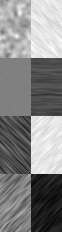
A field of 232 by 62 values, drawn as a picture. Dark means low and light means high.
The table splits into 4 rows of 2 panels. Panel 1,1: high, blotchy. Panel 1,2: very high, slanting down to the right, faint in contrast. Panel 2,1: middling, flat. Panel 2,2: low, streaked across, faint in contrast. Panel 3,1: low, slanting down to the right. Panel 3,2: very high, slanting up to the right, faint in contrast. Panel 4,1: middling, slanting up to the right. Panel 4,2: very low, slanting up to the right, faint in contrast.
